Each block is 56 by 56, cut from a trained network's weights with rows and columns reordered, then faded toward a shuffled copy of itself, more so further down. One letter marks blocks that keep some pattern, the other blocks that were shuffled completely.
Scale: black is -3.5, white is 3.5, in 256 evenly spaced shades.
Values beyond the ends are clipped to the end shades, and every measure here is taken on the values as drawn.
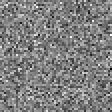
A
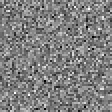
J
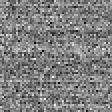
A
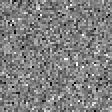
J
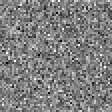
J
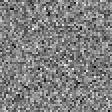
J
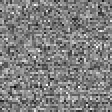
A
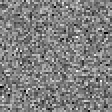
J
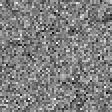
J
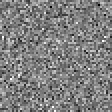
J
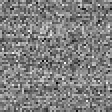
A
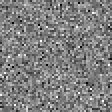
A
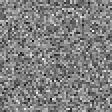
A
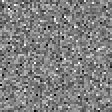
J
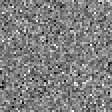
J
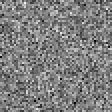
J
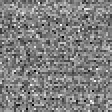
A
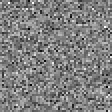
J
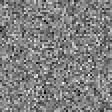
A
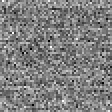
A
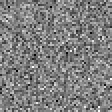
J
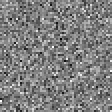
J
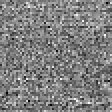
A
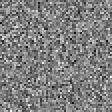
J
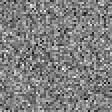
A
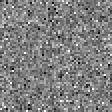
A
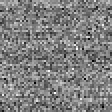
A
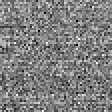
A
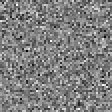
A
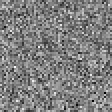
J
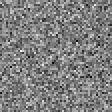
J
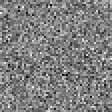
A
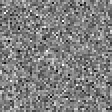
J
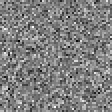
A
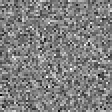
J
